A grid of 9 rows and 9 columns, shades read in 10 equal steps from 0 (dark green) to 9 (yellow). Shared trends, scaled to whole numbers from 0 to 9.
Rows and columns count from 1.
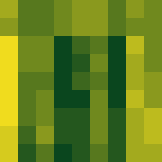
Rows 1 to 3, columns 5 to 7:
5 5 3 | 5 5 3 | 2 3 0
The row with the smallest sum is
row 9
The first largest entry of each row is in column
1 1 1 1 1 1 1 1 1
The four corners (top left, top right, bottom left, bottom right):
6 4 8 6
